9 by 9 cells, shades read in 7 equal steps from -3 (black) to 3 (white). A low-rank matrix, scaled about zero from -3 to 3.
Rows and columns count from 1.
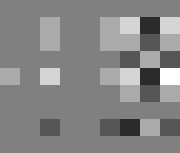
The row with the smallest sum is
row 8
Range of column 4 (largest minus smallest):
0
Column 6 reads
0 1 1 0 1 0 0 -1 0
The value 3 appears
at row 5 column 9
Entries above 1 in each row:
0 2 0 0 3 0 0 0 0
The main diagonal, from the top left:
0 0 1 0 0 0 0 1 0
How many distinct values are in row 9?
1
